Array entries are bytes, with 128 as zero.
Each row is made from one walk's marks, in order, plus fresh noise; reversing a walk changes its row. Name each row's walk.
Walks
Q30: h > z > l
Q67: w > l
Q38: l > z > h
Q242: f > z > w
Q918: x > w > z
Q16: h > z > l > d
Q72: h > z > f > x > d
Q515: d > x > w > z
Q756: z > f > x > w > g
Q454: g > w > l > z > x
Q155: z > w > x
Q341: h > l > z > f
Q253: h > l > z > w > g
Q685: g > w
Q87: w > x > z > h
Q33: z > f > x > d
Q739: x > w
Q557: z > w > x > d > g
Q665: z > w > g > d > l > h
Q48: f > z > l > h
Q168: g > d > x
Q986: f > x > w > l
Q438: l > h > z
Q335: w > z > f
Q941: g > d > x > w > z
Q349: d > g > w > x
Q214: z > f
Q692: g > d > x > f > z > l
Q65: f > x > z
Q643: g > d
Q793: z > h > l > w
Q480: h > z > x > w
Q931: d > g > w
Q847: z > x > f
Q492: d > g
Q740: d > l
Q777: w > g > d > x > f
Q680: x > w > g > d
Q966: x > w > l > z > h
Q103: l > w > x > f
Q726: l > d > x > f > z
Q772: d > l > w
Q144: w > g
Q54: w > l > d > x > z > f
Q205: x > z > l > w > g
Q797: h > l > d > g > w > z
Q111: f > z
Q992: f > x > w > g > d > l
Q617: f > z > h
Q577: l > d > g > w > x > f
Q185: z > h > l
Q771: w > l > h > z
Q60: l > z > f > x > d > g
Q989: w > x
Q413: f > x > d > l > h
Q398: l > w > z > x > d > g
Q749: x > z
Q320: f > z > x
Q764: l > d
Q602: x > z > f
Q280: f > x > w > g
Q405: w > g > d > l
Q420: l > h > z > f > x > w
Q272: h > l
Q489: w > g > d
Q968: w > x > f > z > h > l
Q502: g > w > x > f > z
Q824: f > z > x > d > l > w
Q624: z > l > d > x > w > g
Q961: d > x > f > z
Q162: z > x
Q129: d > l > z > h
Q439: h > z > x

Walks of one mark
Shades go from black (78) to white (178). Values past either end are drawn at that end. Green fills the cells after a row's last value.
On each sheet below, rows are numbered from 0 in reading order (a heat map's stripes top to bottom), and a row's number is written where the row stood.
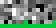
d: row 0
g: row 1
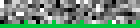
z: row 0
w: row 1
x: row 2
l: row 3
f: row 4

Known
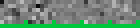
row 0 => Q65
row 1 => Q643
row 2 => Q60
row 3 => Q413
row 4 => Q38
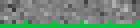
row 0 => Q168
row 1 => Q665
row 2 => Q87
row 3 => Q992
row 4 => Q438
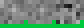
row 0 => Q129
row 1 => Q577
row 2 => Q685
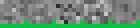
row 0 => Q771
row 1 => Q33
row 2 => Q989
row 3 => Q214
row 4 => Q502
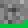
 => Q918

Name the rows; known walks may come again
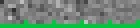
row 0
Q602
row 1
Q680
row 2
Q438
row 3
Q413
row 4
Q966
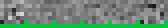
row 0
Q162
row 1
Q480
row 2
Q756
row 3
Q405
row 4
Q103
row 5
Q685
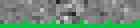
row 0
Q205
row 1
Q771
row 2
Q111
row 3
Q992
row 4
Q129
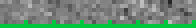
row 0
Q515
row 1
Q793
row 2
Q502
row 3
Q87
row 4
Q847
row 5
Q38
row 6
Q280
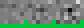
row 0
Q777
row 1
Q918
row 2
Q749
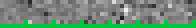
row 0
Q797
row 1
Q986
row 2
Q961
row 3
Q155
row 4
Q740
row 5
Q489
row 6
Q30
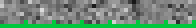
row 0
Q185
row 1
Q772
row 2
Q168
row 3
Q492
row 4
Q272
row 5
Q726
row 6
Q989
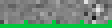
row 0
Q454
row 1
Q349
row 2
Q665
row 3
Q764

